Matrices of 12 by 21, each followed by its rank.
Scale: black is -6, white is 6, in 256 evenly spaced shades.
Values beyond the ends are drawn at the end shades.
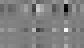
one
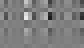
one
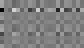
one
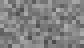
full rank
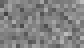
full rank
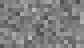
full rank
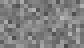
full rank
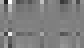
one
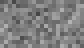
full rank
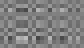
one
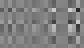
one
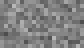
full rank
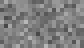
full rank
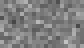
full rank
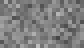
full rank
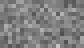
full rank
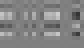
one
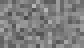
full rank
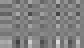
one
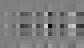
one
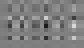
one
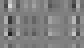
one
